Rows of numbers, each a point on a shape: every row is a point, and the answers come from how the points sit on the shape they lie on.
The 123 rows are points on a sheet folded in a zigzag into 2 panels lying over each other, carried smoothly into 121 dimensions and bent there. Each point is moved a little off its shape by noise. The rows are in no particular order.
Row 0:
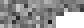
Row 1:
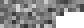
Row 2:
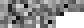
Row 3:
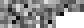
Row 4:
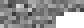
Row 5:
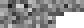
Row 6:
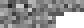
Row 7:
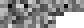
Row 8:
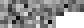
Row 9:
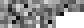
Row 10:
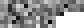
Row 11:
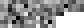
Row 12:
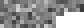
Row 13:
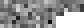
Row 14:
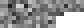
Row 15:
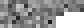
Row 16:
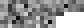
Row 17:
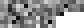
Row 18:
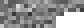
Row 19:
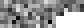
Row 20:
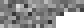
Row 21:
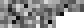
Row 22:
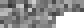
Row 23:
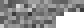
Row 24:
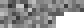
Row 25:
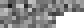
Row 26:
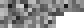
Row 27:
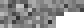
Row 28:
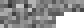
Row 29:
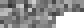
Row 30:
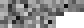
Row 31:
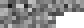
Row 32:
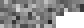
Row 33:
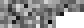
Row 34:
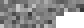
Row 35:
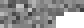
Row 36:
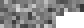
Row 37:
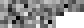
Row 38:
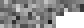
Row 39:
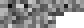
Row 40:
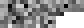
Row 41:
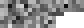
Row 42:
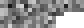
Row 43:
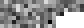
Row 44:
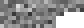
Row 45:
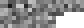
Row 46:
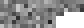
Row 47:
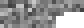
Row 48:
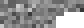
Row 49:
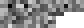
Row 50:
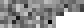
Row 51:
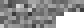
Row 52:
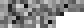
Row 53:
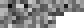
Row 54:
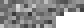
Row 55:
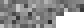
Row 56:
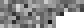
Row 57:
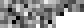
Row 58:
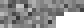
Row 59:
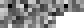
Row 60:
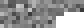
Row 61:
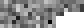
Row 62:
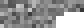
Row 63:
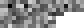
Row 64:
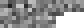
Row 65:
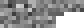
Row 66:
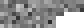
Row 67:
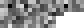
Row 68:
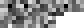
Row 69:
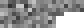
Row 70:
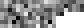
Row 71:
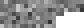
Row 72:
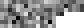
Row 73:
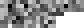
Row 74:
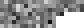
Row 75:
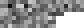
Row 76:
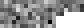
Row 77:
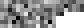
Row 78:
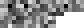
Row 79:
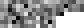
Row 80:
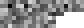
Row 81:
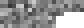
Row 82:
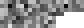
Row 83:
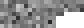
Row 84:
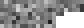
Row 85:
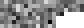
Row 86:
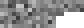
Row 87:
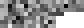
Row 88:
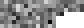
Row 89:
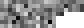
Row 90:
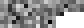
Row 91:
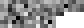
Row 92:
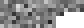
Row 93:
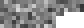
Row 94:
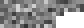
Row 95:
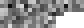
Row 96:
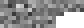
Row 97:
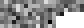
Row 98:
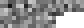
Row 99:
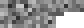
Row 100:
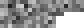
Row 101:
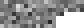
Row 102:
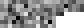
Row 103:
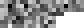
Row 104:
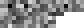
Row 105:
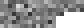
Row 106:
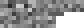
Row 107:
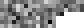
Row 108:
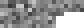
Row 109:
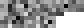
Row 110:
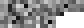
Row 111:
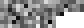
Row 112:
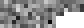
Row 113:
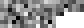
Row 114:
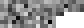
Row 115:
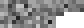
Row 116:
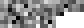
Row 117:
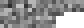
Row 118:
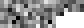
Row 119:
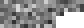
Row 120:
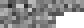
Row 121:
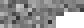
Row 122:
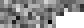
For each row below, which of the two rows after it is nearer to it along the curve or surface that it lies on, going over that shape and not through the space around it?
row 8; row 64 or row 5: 5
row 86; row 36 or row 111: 36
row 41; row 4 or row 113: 113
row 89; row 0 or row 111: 0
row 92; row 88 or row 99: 88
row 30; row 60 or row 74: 60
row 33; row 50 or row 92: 92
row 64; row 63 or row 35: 63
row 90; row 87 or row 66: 87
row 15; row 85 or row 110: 110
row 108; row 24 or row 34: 24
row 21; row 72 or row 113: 113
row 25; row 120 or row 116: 120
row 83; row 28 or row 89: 89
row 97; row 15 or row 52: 52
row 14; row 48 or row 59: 59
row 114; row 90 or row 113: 113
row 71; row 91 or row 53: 91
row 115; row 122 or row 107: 122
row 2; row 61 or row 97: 97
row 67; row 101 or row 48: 48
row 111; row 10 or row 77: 10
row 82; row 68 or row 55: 68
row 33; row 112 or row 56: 56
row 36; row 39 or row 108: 108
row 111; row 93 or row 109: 109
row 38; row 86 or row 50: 50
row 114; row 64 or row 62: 62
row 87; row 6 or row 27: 27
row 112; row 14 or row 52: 52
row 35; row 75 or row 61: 61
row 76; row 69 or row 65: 69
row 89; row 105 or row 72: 72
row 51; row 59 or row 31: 31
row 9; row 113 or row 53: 113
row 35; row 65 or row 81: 81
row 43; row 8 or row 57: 57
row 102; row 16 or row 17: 16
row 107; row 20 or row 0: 20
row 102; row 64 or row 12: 12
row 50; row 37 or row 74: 37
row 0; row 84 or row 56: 84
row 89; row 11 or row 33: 11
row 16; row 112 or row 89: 89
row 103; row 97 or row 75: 75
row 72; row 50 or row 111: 50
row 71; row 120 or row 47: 47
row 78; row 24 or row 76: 24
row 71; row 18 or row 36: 36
